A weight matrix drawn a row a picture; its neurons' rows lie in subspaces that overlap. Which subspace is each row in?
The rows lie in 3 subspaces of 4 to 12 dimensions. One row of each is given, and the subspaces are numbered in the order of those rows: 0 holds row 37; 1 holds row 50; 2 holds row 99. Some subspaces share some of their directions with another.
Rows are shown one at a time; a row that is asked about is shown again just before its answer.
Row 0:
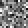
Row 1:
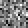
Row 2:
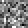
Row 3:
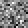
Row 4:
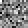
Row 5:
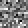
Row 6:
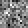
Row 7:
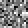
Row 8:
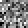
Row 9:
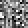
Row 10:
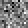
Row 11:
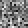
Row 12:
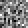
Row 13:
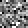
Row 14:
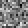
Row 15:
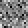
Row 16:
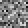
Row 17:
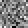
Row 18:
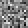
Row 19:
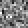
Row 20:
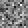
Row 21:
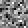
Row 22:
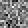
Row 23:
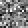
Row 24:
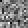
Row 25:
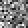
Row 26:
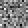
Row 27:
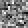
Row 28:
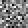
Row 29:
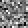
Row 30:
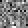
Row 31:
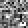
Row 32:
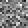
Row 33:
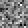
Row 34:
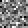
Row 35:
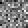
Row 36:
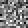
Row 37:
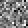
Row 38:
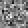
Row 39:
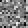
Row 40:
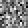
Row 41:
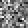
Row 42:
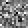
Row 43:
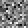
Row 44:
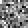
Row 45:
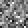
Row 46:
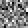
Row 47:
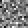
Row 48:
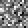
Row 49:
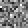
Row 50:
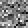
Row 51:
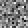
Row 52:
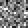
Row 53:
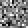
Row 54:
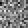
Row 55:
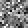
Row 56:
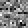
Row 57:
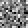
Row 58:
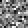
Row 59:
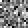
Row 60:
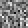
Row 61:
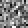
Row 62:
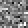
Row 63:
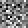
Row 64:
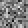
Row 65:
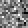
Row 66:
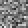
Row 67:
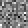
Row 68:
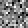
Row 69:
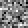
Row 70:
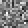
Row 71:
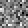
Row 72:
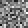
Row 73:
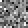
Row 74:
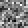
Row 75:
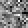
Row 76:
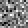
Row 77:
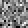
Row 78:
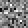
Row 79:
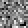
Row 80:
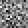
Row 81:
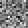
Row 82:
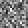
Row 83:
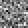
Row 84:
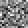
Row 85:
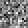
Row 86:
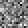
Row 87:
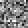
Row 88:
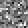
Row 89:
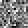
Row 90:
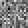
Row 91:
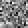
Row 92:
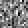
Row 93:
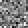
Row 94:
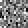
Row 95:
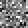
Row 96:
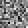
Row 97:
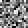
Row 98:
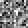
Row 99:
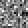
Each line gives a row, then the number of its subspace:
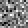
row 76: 1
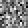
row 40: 1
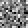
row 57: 1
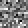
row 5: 1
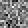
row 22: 1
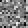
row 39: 2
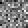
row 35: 1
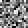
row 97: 2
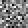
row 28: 2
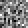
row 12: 0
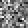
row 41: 0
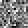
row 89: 0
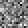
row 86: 2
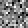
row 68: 1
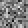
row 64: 1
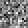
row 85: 0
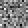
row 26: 1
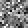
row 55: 1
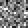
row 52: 1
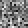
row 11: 0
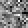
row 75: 1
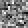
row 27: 0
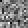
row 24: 0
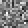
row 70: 1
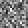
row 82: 1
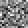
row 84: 1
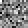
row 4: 1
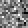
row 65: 1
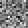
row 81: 2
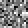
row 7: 2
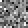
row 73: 1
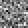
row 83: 2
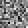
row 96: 0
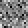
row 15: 1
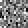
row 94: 0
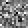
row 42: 0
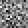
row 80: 2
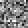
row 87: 0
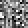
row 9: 0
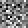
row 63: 2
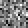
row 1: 0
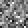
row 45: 1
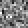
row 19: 0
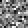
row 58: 2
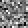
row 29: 2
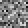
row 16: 1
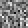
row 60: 0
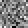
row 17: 0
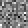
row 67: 0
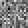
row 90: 0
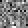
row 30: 0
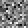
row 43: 2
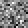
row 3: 1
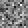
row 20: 2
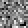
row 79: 0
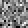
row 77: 0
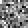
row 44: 1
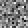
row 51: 0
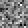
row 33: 2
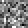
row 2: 0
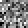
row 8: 0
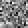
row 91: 0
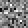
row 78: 1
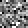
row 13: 2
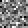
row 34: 2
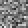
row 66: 0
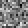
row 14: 1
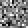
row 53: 1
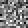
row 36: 1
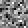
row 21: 2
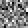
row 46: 1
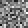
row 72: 1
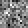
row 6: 1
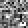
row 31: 1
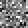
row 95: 2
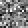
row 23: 1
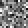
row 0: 1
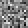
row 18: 0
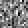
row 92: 0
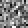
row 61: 0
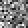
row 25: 0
